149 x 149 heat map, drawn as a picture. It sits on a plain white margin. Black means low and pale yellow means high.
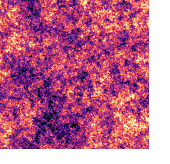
The bottom right is the ninth with the highest average. Neither half mirrors the other. The values follow a bell shape. The texture is blotchy.
